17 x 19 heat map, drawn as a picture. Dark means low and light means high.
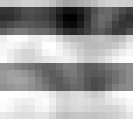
Stripes running across repeat 2 times from top to bottom. The ninth with the highest average is the bottom left. The top middle is the ninth with the lowest average.
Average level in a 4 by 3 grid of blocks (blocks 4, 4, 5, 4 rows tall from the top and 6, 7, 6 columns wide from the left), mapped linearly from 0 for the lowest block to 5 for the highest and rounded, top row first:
1 0 1
4 3 3
3 2 2
5 4 4
